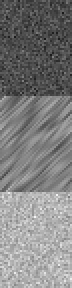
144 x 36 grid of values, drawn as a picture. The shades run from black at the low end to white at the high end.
The table splits into 3 rows of 1 panel. Panel 1,1: low, fine-grained. Panel 2,1: middling, slanting up to the right. Panel 3,1: high, fine-grained.
